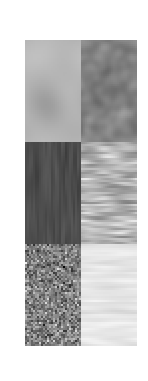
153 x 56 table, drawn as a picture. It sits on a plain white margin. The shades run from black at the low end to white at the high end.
The table splits into 3 rows of 2 panels. Panel 1,1: high, smooth, faint in contrast. Panel 1,2: middling, blotchy, faint in contrast. Panel 2,1: low, streaked downward, faint in contrast. Panel 2,2: high, streaked across. Panel 3,1: middling, fine-grained, strong in contrast. Panel 3,2: very high, streaked across, faint in contrast.
